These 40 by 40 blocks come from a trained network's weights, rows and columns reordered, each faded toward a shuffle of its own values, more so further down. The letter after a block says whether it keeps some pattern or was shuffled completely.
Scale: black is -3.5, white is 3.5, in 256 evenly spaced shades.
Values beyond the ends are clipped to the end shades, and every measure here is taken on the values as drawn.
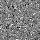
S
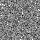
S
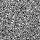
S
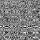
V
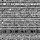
V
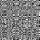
V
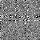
V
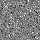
S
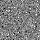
S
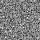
S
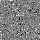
S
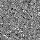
S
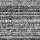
V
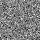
S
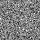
S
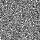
S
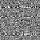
V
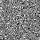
S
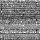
V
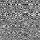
V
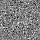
S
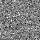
S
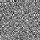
V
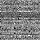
V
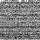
V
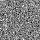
S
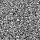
S
